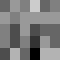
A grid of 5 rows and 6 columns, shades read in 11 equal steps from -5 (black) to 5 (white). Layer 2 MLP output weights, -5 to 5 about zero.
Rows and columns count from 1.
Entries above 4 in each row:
0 0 0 0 0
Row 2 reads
1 0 1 1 1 1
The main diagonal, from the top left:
-1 0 1 -3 2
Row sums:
2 5 -5 -5 -2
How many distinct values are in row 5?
4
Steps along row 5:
up down down up same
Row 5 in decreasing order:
2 2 2 -1 -2 -5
